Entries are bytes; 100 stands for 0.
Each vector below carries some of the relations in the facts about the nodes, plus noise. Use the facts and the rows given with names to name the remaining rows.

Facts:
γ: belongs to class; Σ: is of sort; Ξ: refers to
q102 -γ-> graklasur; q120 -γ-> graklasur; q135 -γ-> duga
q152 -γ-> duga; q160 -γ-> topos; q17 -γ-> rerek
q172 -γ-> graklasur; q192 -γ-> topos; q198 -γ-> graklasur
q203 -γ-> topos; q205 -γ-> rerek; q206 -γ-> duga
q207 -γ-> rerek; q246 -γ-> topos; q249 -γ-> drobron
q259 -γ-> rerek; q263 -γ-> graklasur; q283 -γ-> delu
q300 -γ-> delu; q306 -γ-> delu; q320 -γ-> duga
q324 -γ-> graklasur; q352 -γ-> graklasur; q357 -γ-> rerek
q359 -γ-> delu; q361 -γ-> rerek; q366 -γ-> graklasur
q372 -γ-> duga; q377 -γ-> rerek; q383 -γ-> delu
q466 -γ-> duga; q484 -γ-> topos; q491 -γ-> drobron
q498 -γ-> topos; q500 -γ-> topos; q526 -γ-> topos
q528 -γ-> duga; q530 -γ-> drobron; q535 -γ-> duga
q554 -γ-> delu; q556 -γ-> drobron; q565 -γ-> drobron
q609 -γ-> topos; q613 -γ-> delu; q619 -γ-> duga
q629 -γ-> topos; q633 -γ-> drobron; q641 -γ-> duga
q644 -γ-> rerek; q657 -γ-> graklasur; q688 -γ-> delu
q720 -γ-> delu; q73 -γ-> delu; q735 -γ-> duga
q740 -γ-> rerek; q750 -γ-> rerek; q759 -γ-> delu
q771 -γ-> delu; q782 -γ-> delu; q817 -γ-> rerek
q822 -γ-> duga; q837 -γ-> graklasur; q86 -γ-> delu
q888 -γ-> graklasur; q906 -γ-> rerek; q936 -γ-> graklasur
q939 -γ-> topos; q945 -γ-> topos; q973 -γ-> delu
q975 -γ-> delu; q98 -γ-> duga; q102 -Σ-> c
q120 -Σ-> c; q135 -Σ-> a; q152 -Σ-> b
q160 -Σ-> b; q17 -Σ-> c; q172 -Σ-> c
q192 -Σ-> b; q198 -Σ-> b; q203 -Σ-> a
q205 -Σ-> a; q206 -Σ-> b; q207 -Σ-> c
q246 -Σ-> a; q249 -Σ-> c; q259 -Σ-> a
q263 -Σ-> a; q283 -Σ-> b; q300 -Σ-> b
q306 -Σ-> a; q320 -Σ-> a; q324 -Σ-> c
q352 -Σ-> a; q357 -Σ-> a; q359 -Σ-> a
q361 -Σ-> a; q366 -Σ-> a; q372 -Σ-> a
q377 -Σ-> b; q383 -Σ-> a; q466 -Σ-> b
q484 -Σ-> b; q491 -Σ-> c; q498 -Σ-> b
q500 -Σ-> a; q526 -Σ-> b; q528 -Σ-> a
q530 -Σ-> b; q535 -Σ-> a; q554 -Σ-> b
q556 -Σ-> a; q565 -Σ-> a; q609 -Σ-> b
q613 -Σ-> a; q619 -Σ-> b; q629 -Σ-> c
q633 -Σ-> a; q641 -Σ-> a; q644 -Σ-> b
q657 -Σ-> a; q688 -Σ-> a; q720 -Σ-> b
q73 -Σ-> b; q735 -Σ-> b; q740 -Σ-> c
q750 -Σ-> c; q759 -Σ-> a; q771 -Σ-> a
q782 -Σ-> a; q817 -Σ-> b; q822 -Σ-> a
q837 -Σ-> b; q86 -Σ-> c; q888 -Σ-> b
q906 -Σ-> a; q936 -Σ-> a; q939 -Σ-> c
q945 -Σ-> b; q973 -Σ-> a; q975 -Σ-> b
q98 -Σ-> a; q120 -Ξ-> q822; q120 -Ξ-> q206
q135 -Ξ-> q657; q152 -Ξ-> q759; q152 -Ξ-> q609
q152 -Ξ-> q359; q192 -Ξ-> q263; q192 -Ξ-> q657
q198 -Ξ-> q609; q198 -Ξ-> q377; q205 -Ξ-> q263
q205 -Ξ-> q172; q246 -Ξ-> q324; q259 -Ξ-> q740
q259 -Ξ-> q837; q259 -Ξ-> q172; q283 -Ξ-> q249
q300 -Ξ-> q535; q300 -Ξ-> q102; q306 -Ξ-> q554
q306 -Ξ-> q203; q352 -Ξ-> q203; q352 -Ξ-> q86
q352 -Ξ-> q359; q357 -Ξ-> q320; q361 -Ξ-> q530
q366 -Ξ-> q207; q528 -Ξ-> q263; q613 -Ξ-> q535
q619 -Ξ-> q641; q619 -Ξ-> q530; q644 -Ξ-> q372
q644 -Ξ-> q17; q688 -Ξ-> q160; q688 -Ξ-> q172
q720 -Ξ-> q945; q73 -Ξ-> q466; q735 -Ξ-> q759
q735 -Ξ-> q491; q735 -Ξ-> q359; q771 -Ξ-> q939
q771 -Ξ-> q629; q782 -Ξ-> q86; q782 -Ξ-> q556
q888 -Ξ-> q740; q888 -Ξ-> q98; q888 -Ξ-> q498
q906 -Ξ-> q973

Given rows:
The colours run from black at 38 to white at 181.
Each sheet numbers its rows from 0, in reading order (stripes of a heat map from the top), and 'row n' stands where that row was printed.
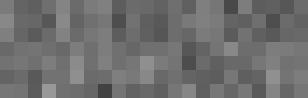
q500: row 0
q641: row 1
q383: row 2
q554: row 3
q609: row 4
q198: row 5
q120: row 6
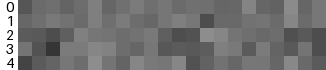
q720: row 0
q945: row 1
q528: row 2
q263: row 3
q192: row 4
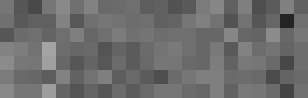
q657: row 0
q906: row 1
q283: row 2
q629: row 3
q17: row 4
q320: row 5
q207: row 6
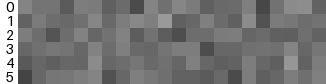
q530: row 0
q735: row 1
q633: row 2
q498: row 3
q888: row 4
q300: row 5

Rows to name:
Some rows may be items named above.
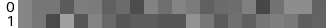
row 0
q530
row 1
q172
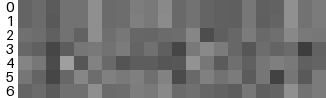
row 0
q198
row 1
q198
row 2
q837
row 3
q688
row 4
q172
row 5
q352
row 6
q198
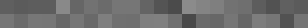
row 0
q135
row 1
q377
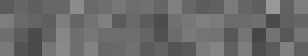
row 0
q888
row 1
q98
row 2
q366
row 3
q657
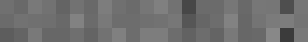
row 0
q817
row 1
q975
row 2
q644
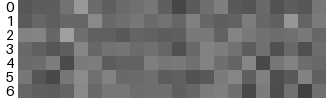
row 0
q613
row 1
q888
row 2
q249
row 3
q771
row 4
q619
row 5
q657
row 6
q246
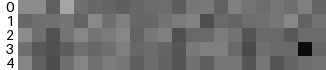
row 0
q491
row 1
q160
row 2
q759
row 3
q259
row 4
q936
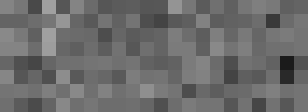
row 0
q172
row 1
q535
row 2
q324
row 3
q86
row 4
q205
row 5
q361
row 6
q609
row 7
q366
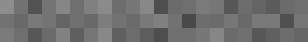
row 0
q359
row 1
q817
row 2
q556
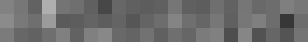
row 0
q102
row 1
q740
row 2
q203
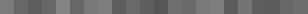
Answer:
q973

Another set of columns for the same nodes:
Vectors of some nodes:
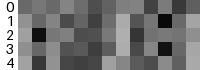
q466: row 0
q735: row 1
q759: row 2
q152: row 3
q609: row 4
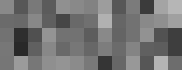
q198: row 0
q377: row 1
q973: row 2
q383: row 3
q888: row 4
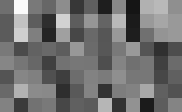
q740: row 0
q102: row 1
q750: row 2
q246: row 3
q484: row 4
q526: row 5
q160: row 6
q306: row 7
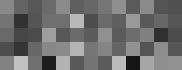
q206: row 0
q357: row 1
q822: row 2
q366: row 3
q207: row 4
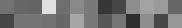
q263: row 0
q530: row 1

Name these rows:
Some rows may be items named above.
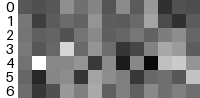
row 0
q771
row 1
q246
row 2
q817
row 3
q263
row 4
q172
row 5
q556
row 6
q936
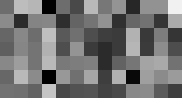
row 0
q491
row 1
q203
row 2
q688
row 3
q259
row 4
q837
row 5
q249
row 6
q98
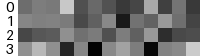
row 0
q688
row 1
q498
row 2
q771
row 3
q86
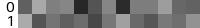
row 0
q160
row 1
q554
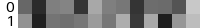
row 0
q556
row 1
q352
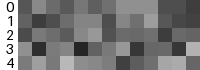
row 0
q619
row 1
q613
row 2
q644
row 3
q203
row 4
q837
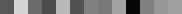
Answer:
q324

